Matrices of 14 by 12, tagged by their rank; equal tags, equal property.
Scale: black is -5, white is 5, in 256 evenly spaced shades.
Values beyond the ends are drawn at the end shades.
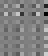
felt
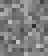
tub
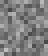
tub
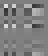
felt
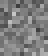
tub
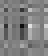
felt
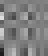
felt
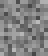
tub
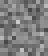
tub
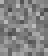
tub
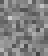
tub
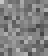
tub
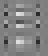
felt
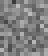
tub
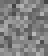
tub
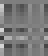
felt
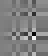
felt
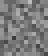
tub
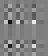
felt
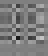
felt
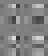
felt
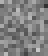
tub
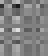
felt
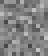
tub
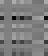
felt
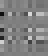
felt
